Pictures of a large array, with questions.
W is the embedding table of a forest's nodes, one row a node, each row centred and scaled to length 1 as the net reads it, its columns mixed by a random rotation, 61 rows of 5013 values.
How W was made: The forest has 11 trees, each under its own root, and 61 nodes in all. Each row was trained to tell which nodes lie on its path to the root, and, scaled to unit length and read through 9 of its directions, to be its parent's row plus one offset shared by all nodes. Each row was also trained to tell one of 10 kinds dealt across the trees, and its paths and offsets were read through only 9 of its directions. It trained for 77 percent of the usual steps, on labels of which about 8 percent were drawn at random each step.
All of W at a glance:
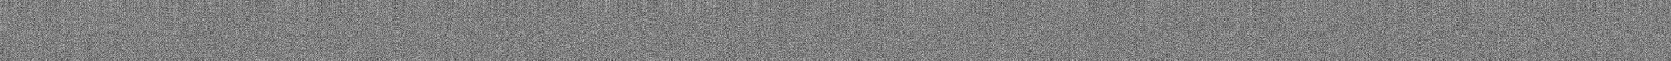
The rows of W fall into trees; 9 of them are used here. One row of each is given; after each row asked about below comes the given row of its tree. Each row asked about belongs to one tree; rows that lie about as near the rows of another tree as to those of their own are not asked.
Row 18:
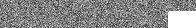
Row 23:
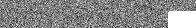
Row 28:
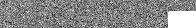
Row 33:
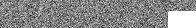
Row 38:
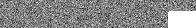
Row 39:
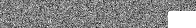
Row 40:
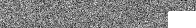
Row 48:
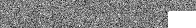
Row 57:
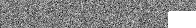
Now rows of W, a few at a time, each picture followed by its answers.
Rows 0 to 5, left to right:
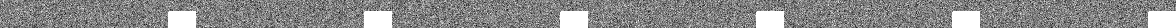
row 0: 39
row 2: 39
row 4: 39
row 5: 48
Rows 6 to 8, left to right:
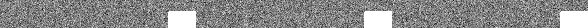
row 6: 57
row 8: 18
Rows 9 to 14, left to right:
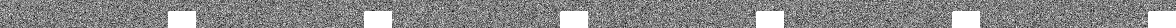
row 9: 28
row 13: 38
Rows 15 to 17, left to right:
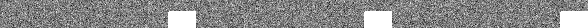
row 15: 57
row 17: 33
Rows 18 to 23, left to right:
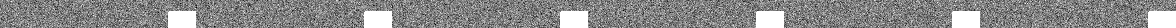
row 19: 39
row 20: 39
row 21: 33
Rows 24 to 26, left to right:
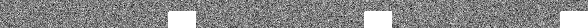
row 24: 39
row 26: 40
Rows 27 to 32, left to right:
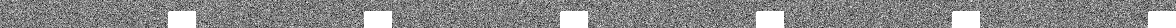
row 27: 18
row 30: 40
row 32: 33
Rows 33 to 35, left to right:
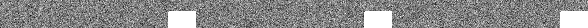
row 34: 38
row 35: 23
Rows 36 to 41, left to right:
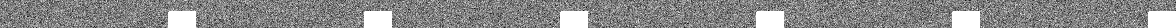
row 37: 28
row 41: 48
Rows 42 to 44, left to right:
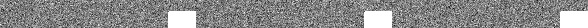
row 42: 23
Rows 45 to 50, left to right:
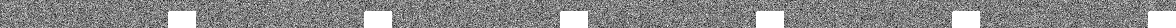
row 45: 57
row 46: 23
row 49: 38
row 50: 18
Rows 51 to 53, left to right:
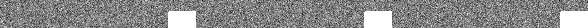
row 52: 38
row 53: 57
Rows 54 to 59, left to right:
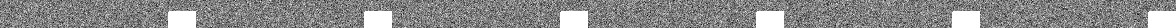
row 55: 48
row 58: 23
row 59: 23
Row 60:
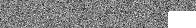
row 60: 38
